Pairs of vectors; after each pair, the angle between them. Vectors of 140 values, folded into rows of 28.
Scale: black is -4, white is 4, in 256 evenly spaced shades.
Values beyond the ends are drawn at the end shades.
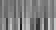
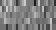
orthogonal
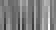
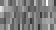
partly aligned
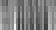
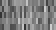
partly opposed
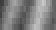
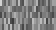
orthogonal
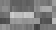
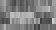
nearly parallel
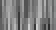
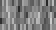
partly aligned
